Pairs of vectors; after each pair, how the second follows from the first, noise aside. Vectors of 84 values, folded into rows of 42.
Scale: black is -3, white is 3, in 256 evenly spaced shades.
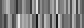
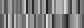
reversed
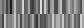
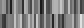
sign-scrambled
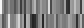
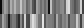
negated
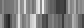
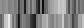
negated
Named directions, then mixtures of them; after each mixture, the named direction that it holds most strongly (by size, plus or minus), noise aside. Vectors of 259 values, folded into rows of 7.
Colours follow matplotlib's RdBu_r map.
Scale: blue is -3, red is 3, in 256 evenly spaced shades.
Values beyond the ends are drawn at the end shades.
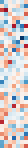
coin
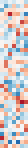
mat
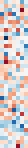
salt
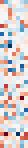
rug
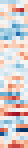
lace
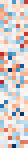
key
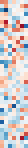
coin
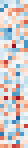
mat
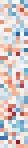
mat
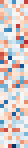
key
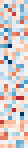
salt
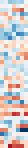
lace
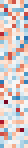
key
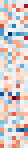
lace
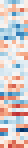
lace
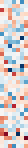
rug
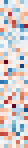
rug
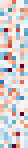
key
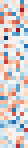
salt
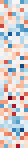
rug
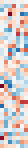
mat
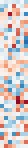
mat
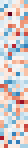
mat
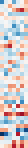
lace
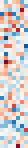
salt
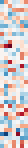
rug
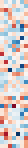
coin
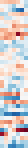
lace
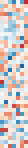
key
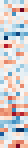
lace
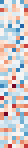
coin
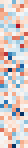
key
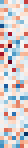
rug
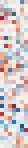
salt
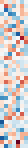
mat
